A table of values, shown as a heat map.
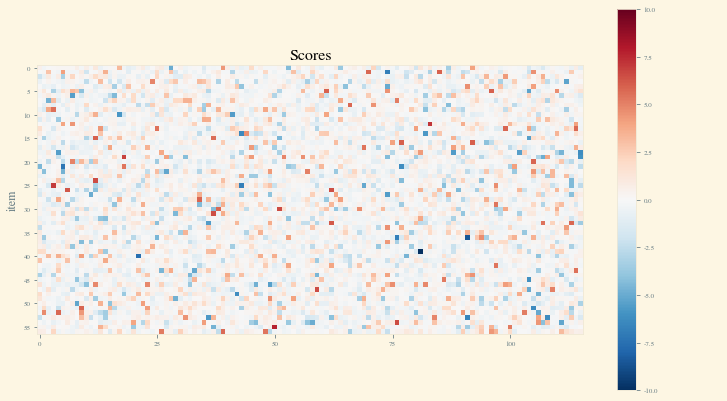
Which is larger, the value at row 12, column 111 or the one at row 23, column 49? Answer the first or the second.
the first
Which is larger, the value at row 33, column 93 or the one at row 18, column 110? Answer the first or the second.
the first
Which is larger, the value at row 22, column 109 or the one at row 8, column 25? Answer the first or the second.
the first
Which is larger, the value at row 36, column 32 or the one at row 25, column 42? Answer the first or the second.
the second
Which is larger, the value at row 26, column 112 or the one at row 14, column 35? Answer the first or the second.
the first
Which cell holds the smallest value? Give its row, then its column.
39, 81
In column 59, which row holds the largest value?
47
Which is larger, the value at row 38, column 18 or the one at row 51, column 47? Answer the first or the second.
the second
